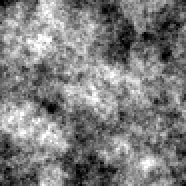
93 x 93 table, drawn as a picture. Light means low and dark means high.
Overall the values sit about 50% of the way up the scale. The halves do not mirror each other. The histogram is bell-shaped. The ninth with the lowest average is the top left. No row or column stands out.
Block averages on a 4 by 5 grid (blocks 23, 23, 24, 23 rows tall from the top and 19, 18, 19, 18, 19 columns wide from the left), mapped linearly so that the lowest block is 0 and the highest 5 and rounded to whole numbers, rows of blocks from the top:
2 0 3 4 5 / 2 2 1 2 3 / 1 2 2 2 3 / 4 2 5 2 3
